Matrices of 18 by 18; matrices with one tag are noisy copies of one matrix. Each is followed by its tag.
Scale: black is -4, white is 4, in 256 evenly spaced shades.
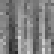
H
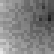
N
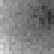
N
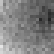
N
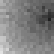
N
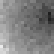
N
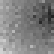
N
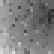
N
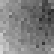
N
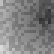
N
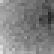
N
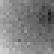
N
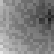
N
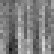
H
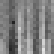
H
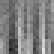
H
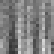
H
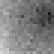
N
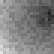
N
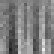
H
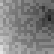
N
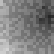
N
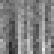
H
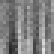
H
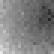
N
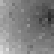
N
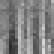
H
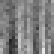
H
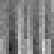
H
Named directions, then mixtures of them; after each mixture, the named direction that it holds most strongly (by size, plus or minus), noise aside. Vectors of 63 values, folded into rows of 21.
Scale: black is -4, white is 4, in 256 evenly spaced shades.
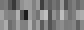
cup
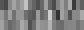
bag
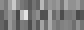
cup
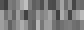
bag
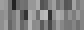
cup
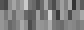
bag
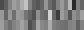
bag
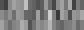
bag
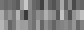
cup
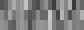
bag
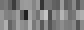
cup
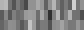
bag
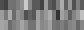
bag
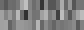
cup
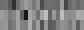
cup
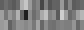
cup
